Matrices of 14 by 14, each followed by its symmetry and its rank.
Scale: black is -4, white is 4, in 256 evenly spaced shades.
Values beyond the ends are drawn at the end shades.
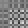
symmetric, rank one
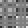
symmetric, rank one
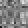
neither, rank three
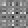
symmetric, rank two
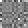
symmetric, rank two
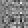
neither, rank three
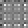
symmetric, rank one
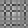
symmetric, rank one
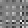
symmetric, rank one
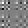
symmetric, rank one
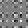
symmetric, rank one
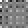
symmetric, rank one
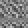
neither, rank three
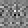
neither, rank three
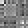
symmetric, rank two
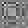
symmetric, rank two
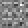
neither, rank three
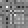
symmetric, rank two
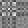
symmetric, rank two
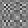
symmetric, rank two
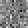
neither, rank three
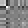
symmetric, rank two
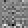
neither, rank three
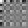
symmetric, rank one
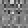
neither, rank three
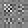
symmetric, rank two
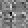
neither, rank three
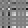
symmetric, rank one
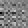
neither, rank three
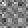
symmetric, rank two
